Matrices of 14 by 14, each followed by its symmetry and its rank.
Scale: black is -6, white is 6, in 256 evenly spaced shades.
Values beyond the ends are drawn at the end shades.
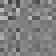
antisymmetric, rank two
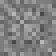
symmetric, rank three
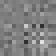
symmetric, rank two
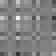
symmetric, rank one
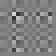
symmetric, rank one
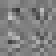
antisymmetric, rank two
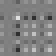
symmetric, rank one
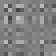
symmetric, rank two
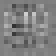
antisymmetric, rank two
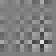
symmetric, rank one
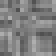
antisymmetric, rank two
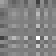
symmetric, rank one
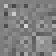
symmetric, rank three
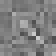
symmetric, rank three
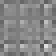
symmetric, rank two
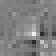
symmetric, rank two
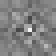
symmetric, rank three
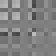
symmetric, rank one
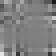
antisymmetric, rank two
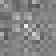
symmetric, rank three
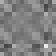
symmetric, rank two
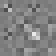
symmetric, rank three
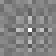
symmetric, rank two
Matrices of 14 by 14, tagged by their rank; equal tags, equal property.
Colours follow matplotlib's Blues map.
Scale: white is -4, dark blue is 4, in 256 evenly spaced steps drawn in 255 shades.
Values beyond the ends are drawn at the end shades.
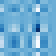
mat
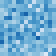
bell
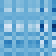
mat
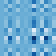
mat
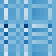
mat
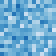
bell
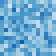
bell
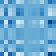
mat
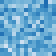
bell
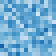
bell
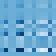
mat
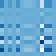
mat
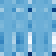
mat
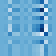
mat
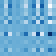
mat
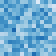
bell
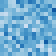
bell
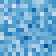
bell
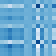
mat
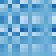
mat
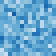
bell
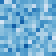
bell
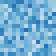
bell
